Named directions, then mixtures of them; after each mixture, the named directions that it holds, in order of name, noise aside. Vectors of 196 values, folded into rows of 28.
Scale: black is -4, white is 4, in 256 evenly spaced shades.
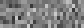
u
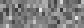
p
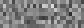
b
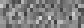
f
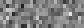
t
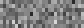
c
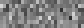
f, p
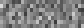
f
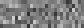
u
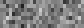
p, t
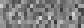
f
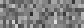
c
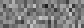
b, u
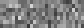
u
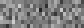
p, u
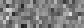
t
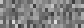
b, c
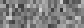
p, t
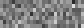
c, u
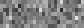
p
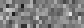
t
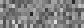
c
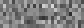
b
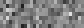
t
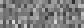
c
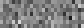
c, f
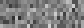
u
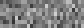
u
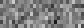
b, c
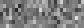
p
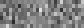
p, u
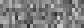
b, u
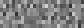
b, f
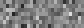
t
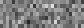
b, c
